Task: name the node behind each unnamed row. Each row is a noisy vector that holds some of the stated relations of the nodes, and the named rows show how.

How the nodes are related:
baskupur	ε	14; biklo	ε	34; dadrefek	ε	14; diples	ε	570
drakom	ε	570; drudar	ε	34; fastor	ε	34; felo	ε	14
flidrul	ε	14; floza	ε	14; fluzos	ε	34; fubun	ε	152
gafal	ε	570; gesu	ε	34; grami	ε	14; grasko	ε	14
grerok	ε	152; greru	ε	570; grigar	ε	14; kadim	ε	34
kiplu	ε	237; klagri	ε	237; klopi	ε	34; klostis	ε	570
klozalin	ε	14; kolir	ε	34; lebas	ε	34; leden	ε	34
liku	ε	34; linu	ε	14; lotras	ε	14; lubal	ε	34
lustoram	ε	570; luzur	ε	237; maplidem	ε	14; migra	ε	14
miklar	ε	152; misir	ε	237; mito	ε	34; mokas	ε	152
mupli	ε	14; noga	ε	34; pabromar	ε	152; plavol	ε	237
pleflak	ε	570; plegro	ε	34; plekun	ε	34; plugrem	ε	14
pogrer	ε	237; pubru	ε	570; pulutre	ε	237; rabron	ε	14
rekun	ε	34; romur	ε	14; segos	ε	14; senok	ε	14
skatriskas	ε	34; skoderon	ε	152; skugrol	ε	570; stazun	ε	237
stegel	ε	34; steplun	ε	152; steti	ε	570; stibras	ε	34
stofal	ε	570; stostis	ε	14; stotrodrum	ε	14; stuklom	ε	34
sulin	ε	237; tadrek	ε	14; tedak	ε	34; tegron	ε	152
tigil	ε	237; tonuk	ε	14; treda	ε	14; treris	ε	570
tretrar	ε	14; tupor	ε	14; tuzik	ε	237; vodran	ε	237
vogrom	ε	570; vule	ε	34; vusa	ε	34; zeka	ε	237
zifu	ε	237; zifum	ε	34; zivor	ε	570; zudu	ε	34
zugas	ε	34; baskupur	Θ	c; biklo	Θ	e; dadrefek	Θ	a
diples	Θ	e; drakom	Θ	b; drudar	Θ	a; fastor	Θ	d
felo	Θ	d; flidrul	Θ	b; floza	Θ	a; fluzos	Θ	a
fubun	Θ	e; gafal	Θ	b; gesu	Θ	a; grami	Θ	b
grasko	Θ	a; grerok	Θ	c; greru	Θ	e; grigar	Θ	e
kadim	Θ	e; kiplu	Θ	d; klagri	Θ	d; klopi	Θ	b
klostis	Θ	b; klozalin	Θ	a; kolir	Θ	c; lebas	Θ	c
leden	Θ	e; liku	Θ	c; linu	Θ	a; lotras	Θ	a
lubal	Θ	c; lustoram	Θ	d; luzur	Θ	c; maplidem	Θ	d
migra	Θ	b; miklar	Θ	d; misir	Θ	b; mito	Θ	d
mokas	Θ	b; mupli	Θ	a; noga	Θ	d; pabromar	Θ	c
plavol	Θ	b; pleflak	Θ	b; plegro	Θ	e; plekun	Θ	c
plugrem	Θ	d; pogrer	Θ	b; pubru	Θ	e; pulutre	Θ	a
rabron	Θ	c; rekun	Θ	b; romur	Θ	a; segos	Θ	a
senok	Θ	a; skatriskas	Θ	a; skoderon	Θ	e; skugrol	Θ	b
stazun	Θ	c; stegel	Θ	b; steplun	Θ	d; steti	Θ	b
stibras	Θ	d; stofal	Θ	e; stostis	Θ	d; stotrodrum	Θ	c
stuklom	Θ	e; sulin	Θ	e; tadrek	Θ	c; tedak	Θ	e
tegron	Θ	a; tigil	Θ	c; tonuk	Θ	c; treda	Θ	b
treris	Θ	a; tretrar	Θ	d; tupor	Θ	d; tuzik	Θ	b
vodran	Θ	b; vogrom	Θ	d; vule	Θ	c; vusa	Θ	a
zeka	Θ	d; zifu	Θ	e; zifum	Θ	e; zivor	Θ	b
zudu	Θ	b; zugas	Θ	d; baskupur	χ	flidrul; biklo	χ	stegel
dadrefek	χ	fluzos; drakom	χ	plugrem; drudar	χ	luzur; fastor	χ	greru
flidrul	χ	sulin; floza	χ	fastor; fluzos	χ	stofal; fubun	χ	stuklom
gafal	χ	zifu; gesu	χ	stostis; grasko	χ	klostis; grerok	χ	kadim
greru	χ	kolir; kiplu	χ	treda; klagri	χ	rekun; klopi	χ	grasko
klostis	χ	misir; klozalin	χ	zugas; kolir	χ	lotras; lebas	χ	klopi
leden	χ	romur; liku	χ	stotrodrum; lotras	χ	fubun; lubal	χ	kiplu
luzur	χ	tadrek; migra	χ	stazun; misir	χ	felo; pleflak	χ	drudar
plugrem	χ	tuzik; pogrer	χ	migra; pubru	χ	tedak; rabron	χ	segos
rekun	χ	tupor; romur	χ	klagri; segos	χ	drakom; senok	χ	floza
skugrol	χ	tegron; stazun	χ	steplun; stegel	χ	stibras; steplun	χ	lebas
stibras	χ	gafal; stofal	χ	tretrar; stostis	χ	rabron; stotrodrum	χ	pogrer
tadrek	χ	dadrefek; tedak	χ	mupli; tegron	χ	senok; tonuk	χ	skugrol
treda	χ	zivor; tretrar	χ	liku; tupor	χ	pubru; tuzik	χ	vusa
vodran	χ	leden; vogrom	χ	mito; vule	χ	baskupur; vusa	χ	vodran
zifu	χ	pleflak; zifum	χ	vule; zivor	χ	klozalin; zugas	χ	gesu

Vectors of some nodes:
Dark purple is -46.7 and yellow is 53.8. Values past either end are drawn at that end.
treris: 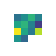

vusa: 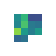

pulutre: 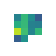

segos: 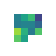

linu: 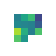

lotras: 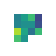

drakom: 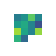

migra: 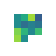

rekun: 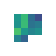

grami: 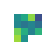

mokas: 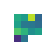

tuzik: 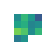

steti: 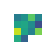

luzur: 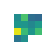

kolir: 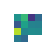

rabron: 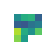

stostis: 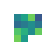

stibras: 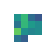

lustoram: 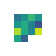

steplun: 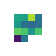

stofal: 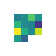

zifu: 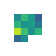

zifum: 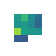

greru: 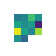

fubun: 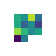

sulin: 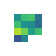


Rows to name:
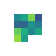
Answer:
treda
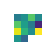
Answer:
pubru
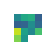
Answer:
tonuk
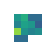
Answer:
stuklom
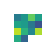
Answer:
klostis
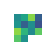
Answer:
grigar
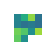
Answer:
felo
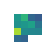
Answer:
biklo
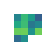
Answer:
klagri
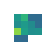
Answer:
plegro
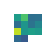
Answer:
vule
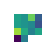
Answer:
tegron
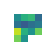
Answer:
stotrodrum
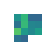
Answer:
noga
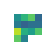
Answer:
baskupur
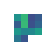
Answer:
mito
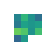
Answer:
kiplu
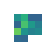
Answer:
fastor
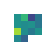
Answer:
kadim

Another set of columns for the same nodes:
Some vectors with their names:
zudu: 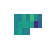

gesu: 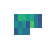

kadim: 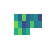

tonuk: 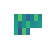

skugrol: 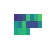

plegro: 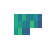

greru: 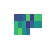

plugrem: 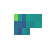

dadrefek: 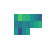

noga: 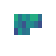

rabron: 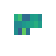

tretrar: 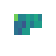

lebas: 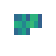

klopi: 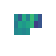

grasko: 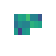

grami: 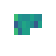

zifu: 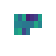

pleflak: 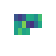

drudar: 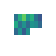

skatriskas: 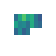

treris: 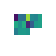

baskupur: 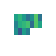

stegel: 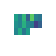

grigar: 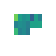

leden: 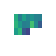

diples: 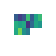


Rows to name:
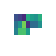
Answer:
zivor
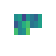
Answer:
mokas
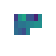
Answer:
pulutre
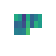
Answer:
miklar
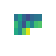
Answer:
grerok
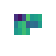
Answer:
klostis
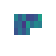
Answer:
zeka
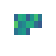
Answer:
kolir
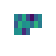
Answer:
sulin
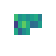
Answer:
flidrul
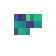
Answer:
lustoram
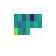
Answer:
fubun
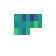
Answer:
skoderon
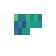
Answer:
felo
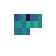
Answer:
stazun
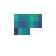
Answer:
zugas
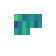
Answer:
treda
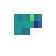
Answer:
rekun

